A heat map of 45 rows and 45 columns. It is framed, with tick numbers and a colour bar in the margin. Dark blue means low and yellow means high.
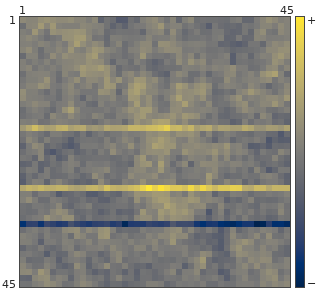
Ninth with the highest average: centre. Grain: streaks across. Odd lines: rows 19, 29 and 35. Histogram: heavy tails on both sides.
